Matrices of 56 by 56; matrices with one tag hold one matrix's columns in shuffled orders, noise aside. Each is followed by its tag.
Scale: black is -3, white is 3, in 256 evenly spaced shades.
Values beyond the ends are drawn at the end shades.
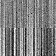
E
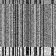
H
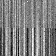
E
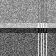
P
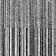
E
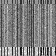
H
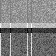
P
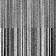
E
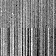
E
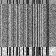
H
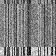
H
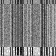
H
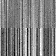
E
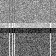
P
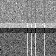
P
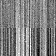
E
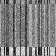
H
